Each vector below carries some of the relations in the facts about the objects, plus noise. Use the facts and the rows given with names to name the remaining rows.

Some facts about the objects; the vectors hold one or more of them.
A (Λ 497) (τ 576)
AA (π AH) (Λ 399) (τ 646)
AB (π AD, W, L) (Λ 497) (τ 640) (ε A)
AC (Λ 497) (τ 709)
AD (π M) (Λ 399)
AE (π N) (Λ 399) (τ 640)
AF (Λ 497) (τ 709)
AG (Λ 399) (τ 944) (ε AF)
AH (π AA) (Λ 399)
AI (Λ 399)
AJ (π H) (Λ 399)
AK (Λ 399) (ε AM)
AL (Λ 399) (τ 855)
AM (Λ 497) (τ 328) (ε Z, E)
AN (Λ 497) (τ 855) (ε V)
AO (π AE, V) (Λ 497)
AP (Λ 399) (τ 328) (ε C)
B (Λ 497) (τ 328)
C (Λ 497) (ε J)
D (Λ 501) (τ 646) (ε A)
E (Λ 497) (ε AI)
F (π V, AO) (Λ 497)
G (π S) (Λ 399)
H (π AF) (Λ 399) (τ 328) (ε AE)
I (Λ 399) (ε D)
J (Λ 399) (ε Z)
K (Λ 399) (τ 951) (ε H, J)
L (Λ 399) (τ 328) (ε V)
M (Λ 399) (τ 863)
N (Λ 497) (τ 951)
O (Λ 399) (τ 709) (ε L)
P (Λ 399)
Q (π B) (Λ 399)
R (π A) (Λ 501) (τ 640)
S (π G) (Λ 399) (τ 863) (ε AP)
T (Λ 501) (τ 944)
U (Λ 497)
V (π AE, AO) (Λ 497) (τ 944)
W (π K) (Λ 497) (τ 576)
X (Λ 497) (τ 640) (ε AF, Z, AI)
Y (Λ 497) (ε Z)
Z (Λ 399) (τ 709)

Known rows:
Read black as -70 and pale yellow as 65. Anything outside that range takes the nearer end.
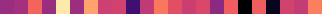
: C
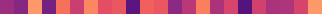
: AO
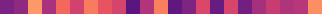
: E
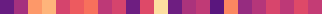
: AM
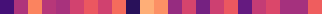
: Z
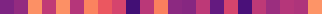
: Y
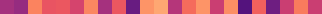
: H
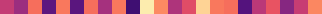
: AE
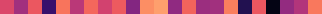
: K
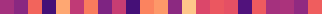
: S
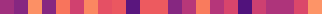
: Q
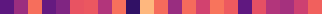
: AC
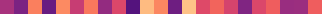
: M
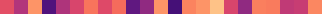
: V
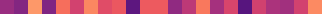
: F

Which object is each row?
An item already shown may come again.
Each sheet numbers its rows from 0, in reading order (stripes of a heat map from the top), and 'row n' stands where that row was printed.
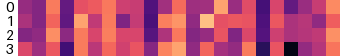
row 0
I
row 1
S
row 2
AK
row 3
K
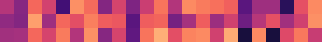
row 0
A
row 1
AI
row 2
AP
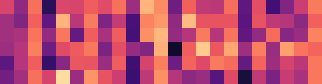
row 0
N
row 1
S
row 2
X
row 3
L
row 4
O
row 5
J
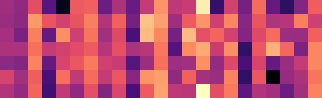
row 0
D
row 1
B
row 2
M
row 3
AN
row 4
I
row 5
K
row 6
AB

